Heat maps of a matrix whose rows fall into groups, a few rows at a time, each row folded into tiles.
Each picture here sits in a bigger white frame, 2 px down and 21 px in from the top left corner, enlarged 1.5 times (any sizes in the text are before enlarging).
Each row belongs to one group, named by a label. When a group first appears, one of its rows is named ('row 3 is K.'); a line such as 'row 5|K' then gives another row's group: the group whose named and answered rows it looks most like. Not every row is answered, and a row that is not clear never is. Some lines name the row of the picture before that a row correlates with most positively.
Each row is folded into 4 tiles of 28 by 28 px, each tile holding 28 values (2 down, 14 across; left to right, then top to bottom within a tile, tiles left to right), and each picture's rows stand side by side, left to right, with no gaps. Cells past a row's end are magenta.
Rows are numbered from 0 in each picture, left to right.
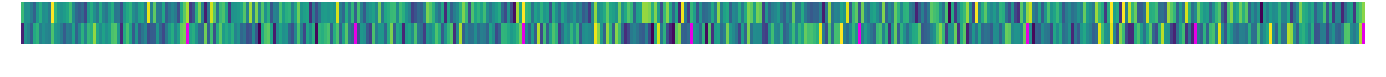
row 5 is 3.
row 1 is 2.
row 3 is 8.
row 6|8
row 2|3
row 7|3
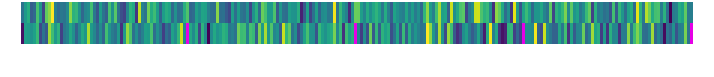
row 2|8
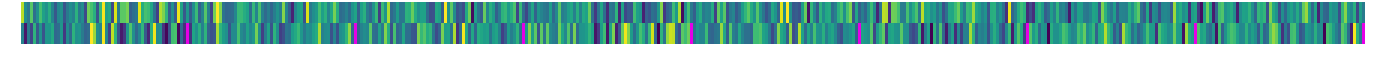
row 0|8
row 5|2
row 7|2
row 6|2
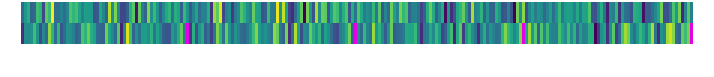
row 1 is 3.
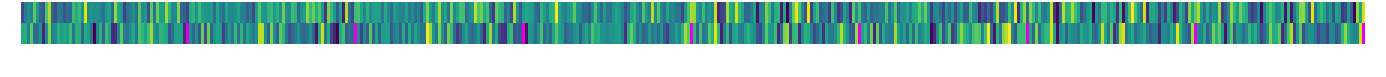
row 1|8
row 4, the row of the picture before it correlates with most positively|2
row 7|3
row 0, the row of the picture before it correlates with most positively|1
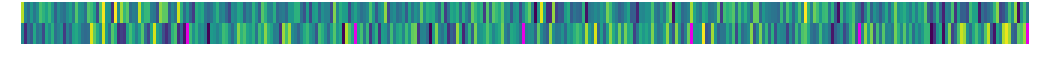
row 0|8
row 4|2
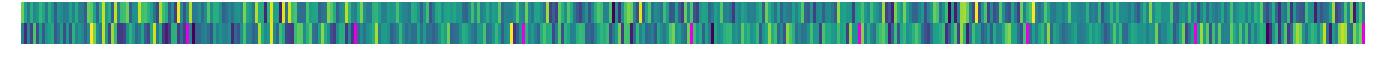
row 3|3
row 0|8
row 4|2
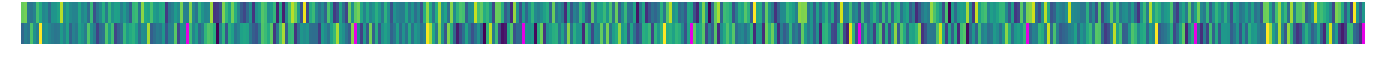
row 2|8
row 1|3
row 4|2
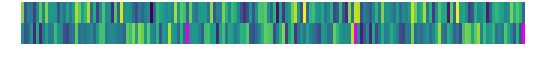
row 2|8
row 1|3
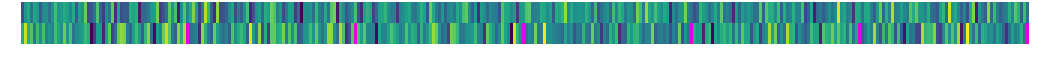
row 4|2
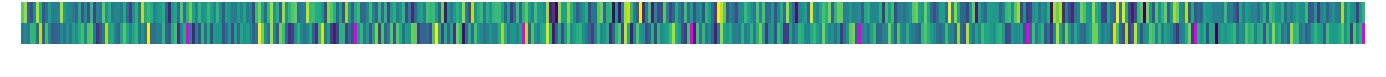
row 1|8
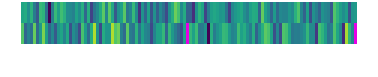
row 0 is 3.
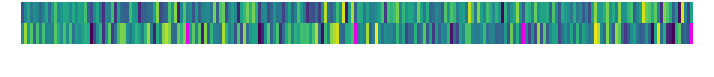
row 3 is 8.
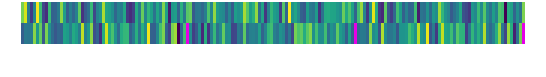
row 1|8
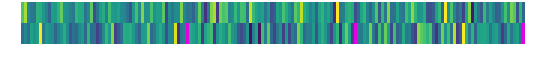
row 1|2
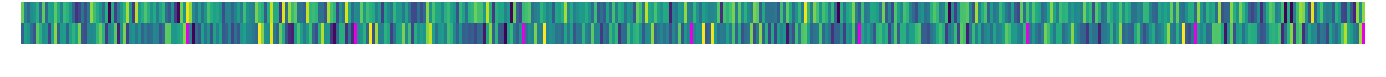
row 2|8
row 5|3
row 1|8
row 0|3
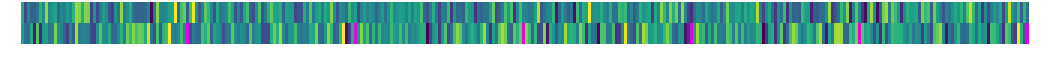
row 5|2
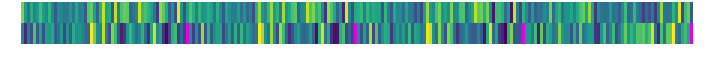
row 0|8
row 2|8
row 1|8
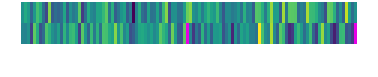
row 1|8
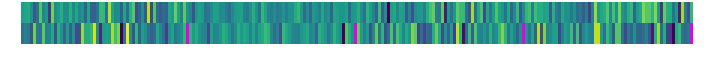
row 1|2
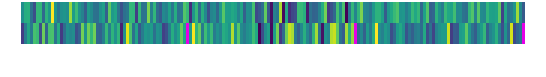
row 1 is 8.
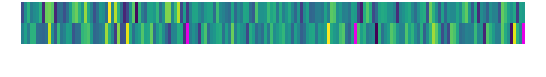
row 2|2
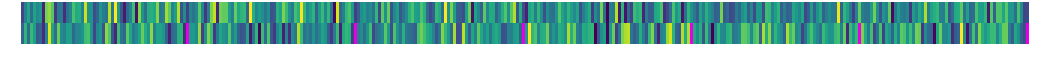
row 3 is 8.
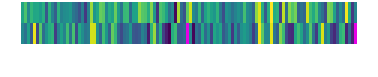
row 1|8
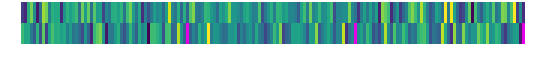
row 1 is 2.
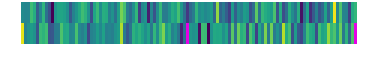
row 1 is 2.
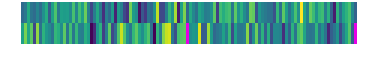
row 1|2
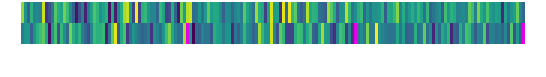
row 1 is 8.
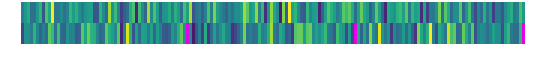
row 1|8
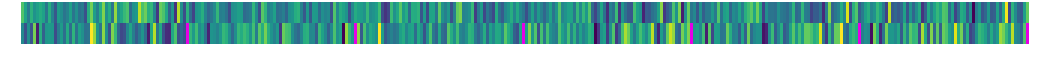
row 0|8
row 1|2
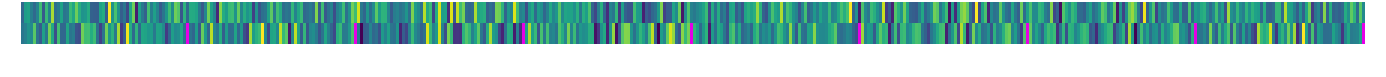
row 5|3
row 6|3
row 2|8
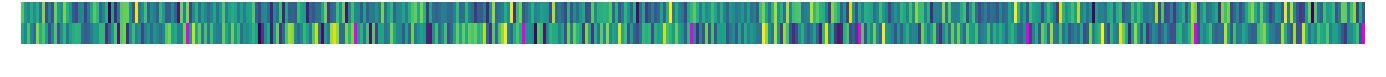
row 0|3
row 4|8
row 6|3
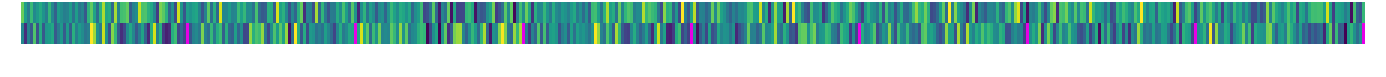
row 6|2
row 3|8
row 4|8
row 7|8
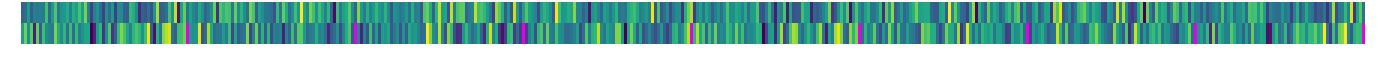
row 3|3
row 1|2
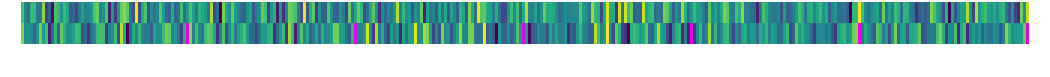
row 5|3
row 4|3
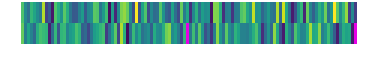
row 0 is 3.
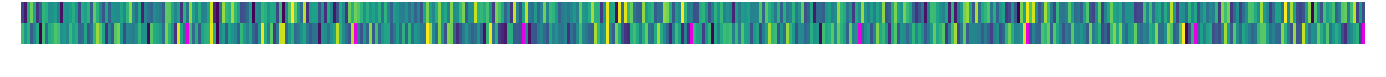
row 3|8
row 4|2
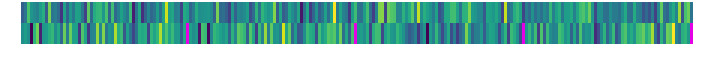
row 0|2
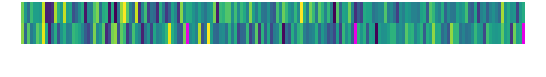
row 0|3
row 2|2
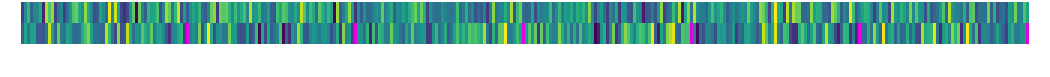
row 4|8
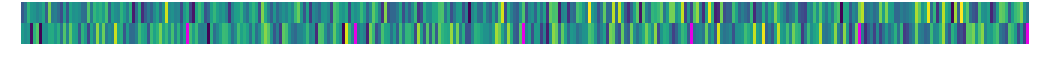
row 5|8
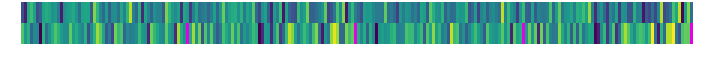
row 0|2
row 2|2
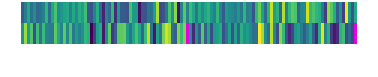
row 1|8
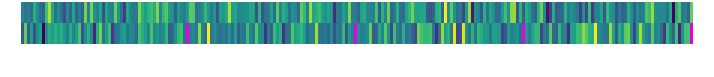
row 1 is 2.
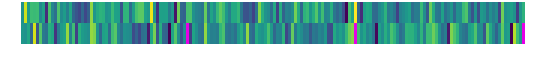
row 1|3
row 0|8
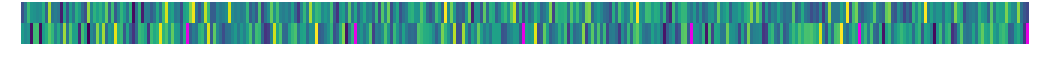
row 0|2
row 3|2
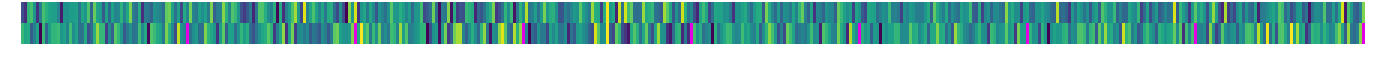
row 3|8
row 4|2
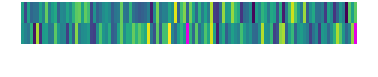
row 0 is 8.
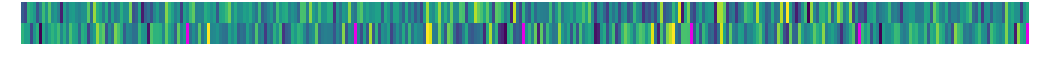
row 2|8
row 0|2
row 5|2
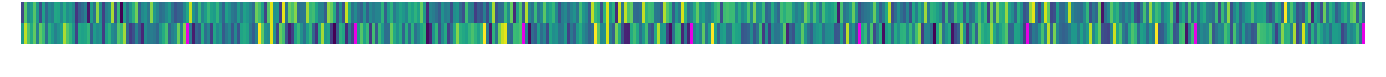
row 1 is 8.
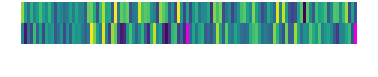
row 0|8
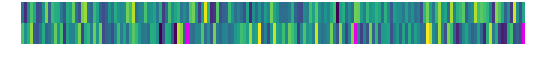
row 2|8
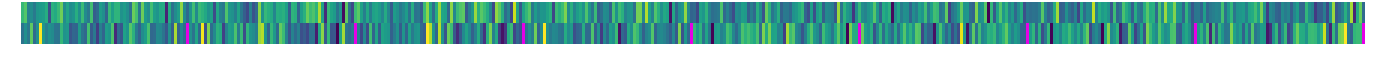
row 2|8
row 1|8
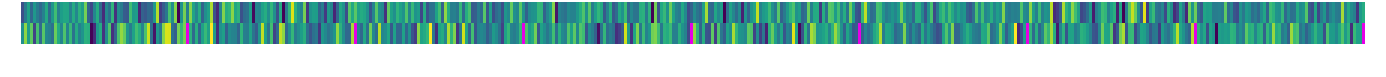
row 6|3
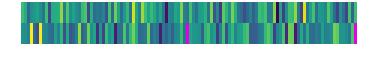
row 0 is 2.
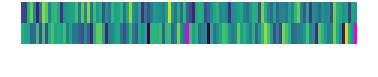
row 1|2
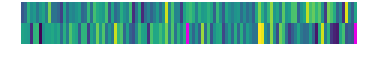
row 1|8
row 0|2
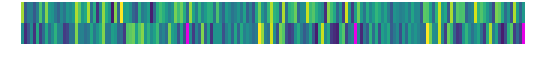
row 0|8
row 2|8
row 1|8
